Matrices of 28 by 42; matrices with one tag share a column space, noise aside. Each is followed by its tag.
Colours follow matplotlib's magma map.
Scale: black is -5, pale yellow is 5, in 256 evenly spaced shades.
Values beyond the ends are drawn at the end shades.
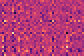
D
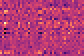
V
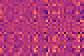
D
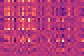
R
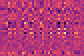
V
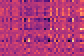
R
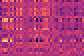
R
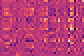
R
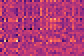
R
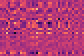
V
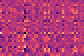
D
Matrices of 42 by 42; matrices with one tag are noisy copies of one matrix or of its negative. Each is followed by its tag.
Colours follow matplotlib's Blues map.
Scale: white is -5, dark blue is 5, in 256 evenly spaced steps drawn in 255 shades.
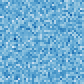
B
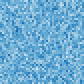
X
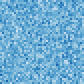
X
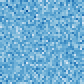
X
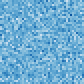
B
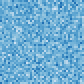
X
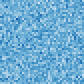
B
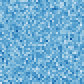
X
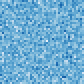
X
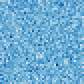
X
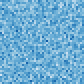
X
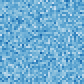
B
